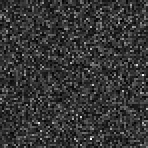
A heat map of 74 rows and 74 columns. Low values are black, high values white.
Odd rows or columns: none. Mirror symmetry: none. Stripes: none. Histogram: skewed, a long tail of high values. Average level on the scale: 20%. Slope: none. Grain: fine.
